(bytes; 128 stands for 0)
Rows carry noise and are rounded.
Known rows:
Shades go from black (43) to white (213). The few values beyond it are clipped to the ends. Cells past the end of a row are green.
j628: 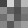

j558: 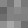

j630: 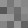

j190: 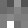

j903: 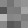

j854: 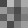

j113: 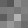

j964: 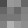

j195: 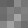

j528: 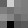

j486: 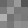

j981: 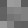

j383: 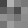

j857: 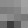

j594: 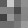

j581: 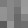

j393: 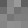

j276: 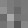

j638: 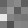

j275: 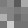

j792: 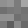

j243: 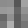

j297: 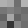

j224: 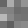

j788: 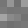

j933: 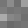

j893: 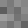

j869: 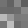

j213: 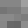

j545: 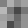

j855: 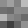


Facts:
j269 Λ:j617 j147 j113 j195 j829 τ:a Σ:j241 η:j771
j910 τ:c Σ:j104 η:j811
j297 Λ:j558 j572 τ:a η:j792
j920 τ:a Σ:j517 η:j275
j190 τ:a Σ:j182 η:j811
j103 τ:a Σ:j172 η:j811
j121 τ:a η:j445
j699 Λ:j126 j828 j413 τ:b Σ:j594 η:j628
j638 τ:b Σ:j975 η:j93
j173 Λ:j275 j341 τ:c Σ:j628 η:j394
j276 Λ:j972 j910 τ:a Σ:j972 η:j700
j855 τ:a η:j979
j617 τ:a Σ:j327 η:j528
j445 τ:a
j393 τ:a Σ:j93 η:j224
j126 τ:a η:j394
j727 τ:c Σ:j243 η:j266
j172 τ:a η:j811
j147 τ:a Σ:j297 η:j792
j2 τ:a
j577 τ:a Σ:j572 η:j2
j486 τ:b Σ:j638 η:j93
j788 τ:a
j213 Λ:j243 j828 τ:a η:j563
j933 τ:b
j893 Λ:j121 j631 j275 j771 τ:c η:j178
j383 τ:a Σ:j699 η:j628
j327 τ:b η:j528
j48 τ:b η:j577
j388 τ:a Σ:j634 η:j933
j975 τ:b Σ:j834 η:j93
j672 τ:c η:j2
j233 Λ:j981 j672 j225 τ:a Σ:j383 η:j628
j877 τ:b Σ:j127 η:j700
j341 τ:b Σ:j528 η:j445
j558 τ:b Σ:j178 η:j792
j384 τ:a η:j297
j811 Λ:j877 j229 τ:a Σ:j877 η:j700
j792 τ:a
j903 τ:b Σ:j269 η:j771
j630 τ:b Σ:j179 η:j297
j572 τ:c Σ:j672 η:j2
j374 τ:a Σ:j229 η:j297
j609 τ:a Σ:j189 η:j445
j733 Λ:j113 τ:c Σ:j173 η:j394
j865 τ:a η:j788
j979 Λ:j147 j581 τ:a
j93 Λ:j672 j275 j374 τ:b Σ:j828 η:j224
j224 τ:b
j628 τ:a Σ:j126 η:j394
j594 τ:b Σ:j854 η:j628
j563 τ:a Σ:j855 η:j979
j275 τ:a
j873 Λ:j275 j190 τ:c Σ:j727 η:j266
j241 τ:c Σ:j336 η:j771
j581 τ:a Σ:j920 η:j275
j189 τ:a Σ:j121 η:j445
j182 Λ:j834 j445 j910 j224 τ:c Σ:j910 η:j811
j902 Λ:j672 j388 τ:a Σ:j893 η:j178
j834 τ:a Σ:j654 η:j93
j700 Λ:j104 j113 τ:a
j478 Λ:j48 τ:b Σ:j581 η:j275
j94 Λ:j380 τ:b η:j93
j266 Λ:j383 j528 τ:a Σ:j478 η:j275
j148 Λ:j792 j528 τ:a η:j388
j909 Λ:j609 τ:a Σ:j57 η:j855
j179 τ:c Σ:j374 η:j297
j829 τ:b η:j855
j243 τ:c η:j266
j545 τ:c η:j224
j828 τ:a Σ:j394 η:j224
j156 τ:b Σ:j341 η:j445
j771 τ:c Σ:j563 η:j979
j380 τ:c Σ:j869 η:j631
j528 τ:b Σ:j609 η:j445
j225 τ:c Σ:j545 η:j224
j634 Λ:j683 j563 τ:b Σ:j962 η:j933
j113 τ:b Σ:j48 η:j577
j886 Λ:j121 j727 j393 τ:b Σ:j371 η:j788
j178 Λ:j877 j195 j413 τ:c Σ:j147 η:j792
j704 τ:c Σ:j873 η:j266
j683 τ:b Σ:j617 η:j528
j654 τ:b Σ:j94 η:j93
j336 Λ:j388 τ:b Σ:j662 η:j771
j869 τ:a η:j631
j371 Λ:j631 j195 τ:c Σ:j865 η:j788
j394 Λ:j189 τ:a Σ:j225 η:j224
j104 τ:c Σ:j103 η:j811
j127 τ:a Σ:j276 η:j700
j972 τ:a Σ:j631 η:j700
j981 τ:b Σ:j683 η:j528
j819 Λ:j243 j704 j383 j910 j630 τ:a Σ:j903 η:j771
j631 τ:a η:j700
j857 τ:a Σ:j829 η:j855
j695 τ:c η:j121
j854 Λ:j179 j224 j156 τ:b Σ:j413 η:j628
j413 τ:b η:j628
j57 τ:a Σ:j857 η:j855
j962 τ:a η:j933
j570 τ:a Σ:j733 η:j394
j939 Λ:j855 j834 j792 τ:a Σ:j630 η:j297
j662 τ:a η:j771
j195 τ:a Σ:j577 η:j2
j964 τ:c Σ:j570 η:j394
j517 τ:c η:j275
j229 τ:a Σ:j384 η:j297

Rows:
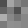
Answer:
j570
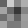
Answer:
j413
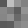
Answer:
j733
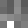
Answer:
j811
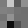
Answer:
j609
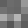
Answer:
j577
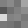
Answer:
j563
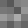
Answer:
j48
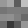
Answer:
j829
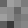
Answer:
j828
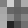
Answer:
j121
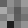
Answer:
j225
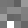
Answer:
j266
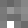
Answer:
j704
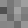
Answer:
j771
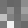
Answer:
j873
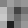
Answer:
j94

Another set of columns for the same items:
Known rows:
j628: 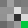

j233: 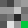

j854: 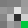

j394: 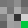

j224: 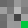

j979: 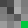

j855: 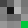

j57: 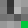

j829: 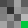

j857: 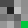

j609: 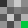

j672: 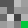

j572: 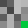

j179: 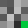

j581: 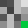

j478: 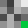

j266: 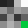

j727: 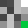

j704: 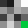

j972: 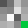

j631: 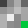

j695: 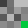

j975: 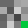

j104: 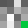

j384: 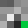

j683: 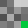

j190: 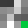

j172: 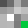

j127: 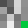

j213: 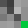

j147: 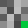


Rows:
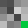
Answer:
j336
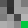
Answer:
j241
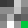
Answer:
j380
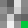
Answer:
j182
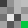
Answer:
j189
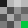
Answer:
j528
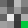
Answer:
j374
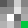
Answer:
j103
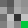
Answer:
j834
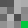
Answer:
j148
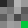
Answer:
j388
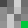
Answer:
j700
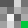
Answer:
j276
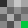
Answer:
j445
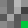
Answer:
j178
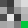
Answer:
j243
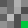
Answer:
j792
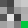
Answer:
j920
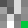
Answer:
j910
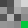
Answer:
j275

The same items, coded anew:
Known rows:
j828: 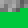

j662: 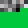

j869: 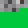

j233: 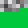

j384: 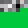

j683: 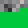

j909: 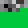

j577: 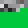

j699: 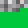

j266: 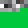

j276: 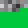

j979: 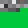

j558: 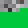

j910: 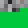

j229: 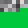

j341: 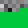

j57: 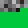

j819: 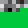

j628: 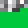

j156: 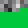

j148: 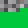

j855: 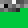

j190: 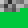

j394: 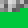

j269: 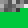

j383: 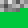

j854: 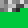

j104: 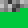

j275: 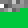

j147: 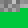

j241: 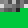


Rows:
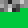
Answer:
j103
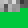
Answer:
j93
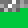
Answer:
j297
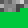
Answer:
j189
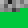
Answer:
j182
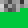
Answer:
j380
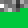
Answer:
j517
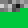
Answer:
j972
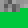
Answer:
j127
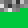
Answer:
j243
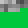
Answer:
j638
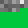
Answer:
j327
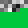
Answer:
j631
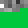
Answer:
j727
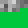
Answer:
j224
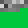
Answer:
j609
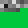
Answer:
j563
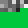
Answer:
j336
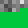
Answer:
j617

